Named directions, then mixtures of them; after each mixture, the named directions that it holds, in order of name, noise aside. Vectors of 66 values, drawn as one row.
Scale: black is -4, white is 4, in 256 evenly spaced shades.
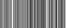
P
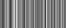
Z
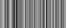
Z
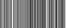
P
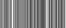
P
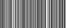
P, Z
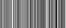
P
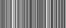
P, Z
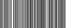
P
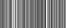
P, Z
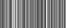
P, Z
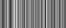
Z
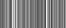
P, Z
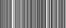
P, Z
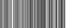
P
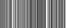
P, Z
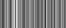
Z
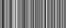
Z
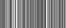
P, Z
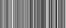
P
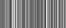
P, Z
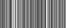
P, Z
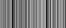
P, Z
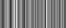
Z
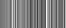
P, Z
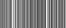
P, Z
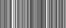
P, Z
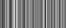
Z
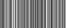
P, Z
